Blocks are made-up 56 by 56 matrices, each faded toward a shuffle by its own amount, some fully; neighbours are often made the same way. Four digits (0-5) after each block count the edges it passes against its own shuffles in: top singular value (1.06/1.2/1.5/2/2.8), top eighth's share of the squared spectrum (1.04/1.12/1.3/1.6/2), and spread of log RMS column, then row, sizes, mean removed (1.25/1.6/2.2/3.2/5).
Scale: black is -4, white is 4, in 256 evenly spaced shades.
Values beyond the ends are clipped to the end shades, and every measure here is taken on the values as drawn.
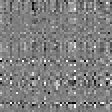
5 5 3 3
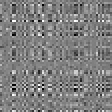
5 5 4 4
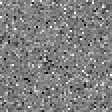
1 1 0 0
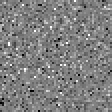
2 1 0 0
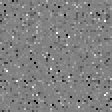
2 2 0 0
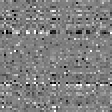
4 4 2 3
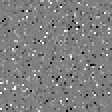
0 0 0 0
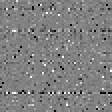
4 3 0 1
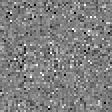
3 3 1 1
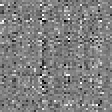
4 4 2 3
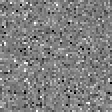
2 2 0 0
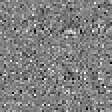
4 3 1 2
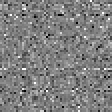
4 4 1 2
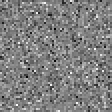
0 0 0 0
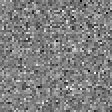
3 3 1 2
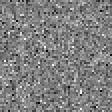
1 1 0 0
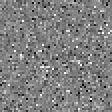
2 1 0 0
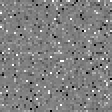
2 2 0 0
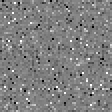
2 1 0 0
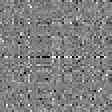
4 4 2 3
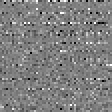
4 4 1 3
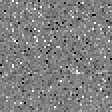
0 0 0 0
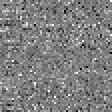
3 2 0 1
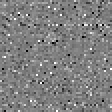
2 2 0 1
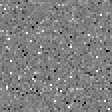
1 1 0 0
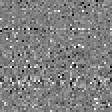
4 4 1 2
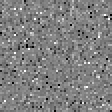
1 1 0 0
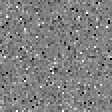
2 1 0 0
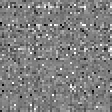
3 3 1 2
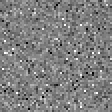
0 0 0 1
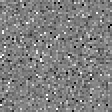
0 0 0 0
